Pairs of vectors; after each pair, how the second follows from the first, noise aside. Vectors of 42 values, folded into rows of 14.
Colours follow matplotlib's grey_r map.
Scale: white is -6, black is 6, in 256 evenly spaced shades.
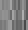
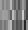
scaled up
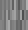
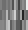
scaled up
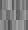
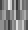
scaled up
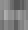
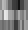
scaled up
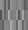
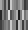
scaled up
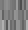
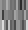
scaled up
